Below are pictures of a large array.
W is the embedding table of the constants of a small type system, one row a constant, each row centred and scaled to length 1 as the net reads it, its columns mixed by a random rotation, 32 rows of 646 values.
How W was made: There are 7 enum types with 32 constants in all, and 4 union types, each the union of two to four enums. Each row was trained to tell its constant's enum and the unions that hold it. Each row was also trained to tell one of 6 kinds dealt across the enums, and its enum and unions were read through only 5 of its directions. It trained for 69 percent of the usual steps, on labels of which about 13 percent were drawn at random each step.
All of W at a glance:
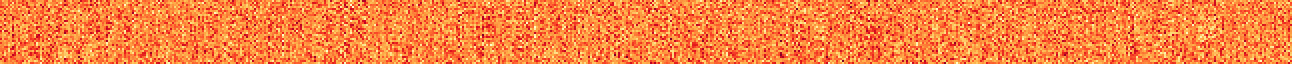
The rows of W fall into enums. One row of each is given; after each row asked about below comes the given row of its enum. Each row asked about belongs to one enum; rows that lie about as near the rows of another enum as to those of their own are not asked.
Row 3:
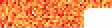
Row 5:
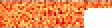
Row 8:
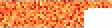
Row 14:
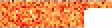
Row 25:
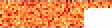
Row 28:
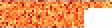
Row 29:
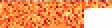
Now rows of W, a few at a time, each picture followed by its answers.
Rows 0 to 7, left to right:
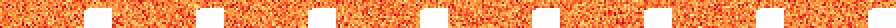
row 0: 29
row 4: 8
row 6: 5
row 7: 29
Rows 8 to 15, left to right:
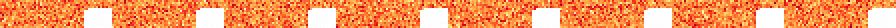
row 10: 29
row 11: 5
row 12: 8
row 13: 14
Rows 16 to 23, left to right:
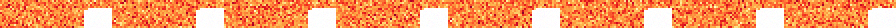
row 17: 14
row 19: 29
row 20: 14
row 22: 25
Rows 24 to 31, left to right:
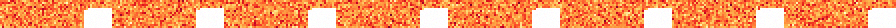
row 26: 28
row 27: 14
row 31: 28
